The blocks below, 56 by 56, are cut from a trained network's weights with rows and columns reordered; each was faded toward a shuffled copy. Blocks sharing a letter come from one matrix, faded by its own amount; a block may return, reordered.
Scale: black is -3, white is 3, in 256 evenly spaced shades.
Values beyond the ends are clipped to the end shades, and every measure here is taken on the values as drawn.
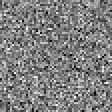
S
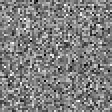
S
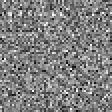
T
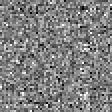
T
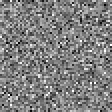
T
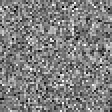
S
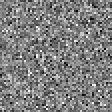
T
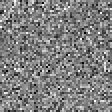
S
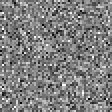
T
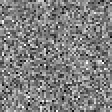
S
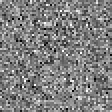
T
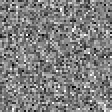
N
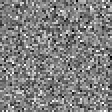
S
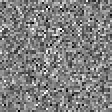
T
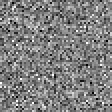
T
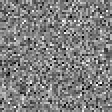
T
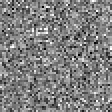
T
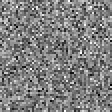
N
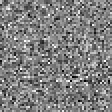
N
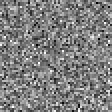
S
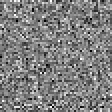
N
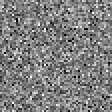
S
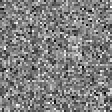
S
